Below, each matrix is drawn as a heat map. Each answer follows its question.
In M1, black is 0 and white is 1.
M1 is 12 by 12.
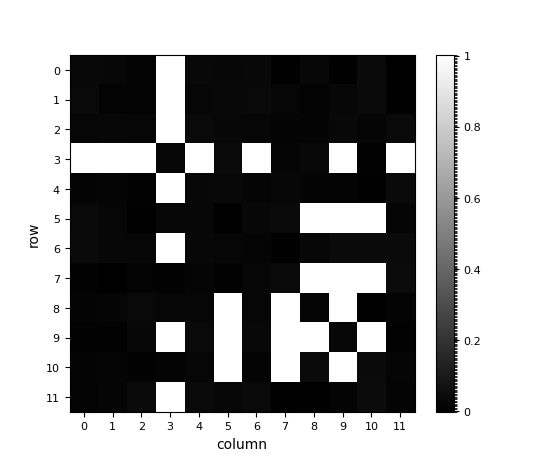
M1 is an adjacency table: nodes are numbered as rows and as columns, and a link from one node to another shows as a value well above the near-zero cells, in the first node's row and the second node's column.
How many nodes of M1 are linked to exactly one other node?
6
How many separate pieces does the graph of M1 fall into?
1
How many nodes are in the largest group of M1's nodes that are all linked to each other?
3
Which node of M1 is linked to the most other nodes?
node 3
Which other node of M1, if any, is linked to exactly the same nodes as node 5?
node 7
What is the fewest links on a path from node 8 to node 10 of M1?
2
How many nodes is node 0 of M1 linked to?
1
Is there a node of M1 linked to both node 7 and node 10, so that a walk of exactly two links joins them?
yes
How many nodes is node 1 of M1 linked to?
1
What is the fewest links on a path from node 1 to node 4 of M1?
2
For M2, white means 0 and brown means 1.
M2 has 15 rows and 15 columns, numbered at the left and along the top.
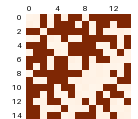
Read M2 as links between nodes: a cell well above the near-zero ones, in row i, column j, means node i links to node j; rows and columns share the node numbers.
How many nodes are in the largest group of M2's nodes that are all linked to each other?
5
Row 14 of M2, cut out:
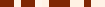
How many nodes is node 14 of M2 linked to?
8
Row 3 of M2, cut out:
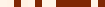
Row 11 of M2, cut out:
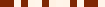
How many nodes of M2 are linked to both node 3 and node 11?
2
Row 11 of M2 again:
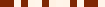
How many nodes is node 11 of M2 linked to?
7
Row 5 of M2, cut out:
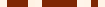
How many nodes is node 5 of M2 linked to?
9
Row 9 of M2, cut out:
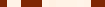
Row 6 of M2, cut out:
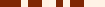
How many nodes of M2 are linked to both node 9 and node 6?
3
